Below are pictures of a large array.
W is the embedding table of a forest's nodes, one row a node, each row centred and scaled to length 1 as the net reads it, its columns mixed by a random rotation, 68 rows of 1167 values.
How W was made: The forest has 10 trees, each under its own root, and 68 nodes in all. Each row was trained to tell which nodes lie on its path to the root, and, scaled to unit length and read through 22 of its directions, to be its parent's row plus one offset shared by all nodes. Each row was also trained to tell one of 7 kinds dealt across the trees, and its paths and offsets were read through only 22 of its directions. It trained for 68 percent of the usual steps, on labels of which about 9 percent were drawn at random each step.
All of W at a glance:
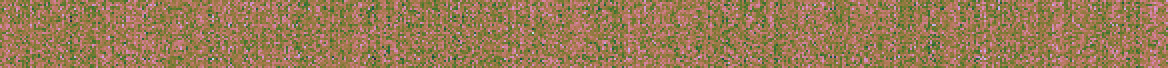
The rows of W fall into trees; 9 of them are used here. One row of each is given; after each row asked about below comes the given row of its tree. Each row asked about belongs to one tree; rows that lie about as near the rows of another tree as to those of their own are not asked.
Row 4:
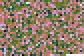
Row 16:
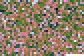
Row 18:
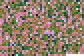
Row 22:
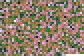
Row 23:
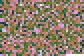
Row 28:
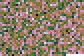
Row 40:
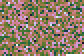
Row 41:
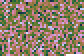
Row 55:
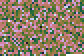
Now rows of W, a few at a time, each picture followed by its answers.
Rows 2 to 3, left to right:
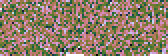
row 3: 18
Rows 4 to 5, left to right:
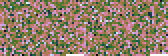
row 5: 18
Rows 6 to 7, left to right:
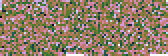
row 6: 16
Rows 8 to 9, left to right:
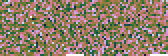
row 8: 16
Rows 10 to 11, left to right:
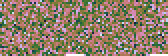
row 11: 28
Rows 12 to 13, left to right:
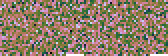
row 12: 18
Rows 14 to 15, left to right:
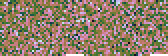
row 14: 28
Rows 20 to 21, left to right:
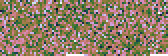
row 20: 16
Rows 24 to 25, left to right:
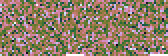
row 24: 40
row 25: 16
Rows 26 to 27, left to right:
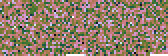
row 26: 40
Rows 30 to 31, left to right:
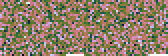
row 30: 4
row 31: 16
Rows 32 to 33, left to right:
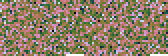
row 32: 55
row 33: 55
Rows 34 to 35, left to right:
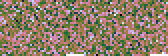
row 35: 18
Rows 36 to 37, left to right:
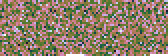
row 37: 18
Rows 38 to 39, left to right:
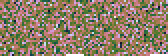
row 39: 16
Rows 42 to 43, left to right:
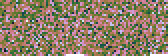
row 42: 18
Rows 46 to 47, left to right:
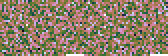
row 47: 28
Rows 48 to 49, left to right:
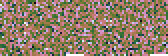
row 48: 28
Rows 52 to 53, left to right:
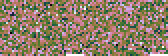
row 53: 16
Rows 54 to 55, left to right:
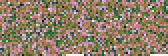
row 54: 4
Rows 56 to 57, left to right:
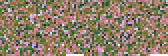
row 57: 18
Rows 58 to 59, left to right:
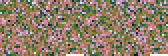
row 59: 16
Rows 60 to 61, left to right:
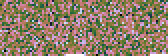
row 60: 18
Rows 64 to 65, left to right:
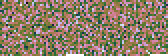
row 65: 55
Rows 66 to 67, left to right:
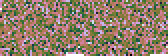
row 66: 16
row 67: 18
